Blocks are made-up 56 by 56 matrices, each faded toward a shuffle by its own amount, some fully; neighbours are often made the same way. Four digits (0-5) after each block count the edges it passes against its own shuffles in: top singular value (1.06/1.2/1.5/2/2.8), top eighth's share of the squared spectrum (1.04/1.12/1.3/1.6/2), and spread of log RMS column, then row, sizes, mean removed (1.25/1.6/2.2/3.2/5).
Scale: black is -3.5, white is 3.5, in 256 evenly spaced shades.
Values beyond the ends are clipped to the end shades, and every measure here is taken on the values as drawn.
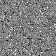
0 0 0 0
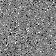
2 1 0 0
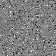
0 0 1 0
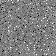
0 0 0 0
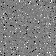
0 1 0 0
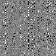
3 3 3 2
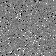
0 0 0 0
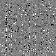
2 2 2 1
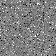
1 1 0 0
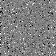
1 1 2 0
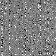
2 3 2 0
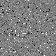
1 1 0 0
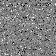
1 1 0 2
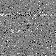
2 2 0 2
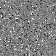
0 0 0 0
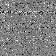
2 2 0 2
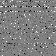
2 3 0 2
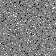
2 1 0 0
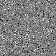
2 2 0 0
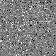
1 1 0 0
